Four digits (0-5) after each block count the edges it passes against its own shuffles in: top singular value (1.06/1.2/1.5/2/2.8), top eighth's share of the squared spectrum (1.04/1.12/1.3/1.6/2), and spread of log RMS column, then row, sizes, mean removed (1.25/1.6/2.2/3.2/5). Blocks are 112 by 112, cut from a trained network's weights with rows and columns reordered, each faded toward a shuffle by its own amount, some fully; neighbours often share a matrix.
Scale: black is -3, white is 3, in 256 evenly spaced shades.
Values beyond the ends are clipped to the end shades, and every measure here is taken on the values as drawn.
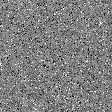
0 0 0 0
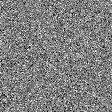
2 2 0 0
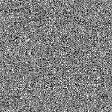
3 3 2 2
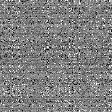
3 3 3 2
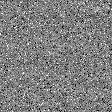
0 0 0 0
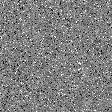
0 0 0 0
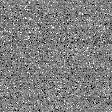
2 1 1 1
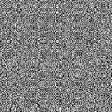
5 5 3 2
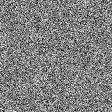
1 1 0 0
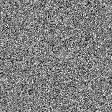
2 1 0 0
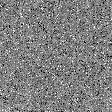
0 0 0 0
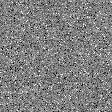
0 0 0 0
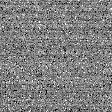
3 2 1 1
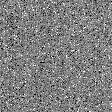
1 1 0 0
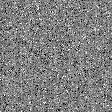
1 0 0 0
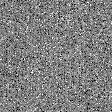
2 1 0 0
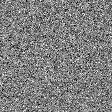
1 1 0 0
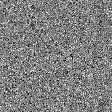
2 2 0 0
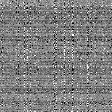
4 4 4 2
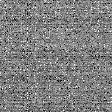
3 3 2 1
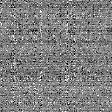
3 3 3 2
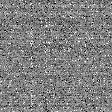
3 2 2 0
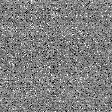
2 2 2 0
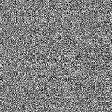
4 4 2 1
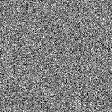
3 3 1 0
